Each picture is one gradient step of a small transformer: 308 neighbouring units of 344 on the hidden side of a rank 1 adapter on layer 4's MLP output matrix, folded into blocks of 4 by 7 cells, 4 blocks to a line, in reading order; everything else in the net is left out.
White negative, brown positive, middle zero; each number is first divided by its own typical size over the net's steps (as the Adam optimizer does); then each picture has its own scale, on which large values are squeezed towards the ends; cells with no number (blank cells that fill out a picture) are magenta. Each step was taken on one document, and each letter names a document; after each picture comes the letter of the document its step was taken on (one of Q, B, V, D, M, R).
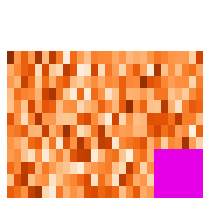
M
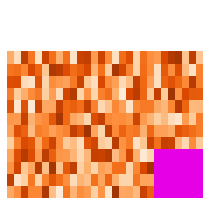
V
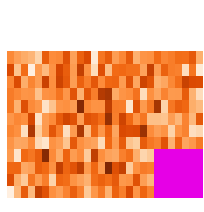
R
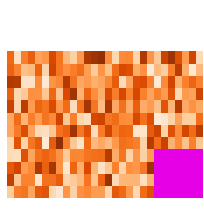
V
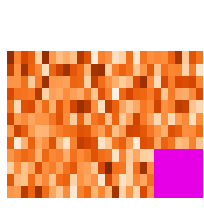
M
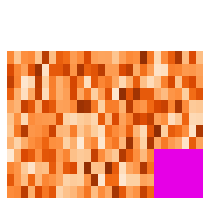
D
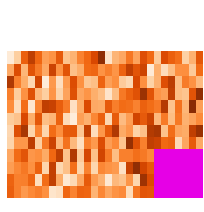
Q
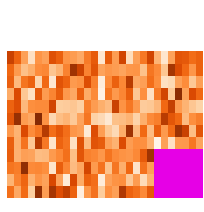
Q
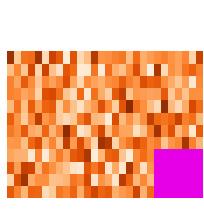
M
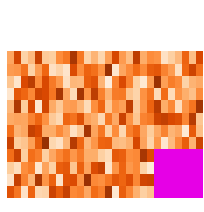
V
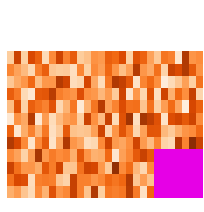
R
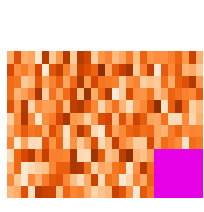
D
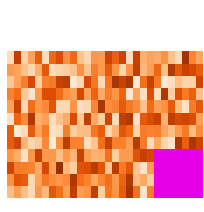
R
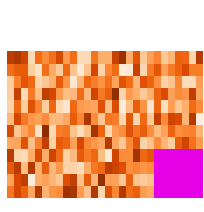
D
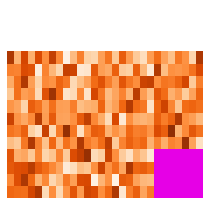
D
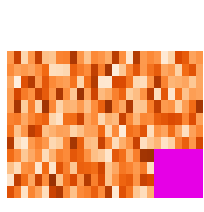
V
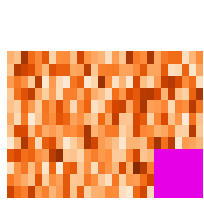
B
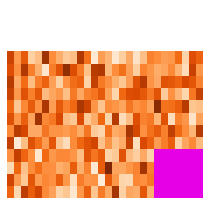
M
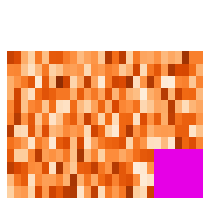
Q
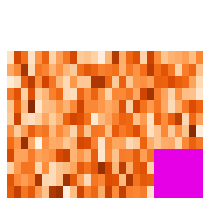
Q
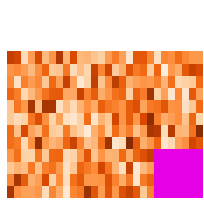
Q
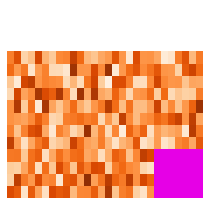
V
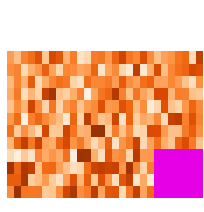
D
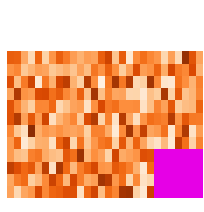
Q
